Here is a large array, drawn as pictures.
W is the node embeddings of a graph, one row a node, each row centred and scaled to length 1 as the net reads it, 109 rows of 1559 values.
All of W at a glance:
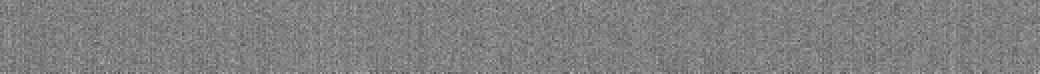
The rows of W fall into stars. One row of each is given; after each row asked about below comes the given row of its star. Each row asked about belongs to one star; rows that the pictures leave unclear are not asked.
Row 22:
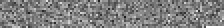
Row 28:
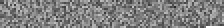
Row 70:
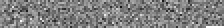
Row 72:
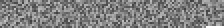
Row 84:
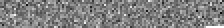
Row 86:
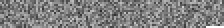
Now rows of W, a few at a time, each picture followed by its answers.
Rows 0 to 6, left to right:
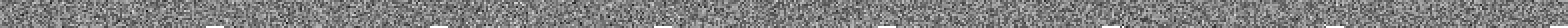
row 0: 84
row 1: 28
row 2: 86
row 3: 84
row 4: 70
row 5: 72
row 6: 70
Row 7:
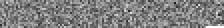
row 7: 70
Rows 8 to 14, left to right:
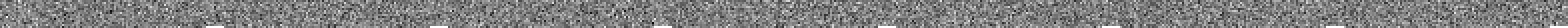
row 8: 72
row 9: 22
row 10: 72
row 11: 22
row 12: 22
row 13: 22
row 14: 22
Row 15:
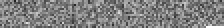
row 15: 70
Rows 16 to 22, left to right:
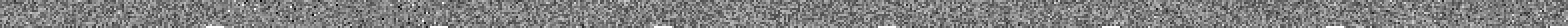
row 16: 72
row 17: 28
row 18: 72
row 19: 22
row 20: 28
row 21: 84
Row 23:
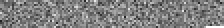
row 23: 22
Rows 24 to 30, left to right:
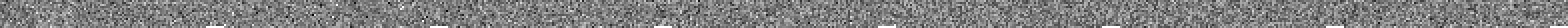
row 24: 86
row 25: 28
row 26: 86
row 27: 70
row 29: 70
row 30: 86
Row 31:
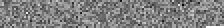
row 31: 84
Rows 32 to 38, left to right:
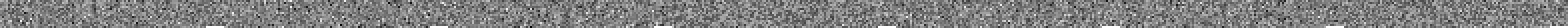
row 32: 70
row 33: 28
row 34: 72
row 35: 86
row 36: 84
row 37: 84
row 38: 86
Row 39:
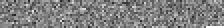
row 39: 86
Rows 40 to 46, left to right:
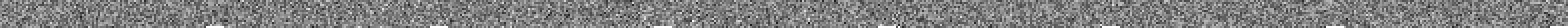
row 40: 72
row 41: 86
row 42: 22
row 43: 70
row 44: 72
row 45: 22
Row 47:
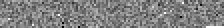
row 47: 72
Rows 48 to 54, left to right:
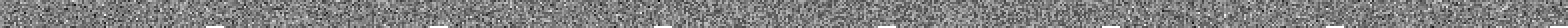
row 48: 70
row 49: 22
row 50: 84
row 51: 84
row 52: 86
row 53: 70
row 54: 86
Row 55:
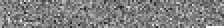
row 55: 70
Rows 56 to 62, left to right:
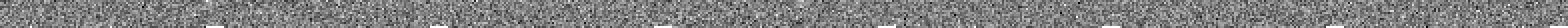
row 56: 72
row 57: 86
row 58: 70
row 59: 70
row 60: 72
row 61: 22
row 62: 72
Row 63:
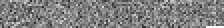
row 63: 86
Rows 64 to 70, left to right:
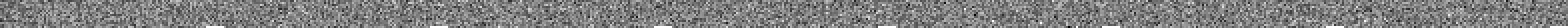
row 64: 86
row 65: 22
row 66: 86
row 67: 22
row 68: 86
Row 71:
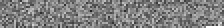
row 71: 84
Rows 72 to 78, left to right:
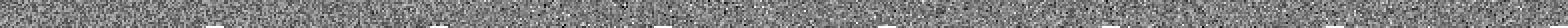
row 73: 72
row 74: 28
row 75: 28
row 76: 84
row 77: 72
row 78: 84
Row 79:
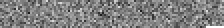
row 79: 22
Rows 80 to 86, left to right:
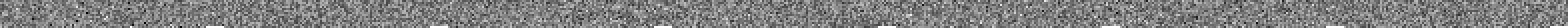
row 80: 86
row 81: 70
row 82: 22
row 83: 28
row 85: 70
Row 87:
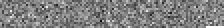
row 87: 84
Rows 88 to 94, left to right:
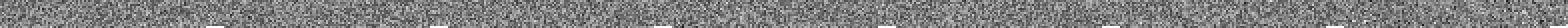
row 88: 86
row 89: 22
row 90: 84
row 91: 22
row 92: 86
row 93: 84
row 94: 70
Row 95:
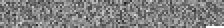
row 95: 86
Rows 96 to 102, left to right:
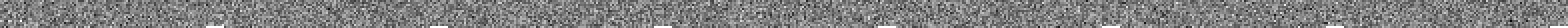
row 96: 70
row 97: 28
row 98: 86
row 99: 22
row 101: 72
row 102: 86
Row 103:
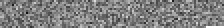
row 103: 22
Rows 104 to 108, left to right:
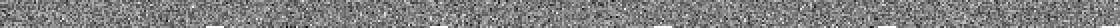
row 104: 86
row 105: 72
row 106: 84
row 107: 22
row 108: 22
